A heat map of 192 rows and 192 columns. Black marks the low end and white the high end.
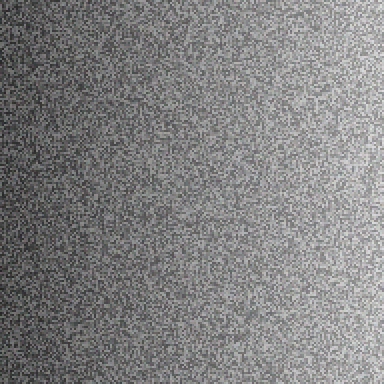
There are no regular stripes. Values rise toward the right. No row or column stands out. The grain is fine, like static.
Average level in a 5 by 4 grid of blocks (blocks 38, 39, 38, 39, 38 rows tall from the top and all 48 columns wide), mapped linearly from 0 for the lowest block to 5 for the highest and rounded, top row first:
0 2 3 5 | 0 2 3 5 | 0 2 3 5 | 0 2 3 5 | 0 2 3 5
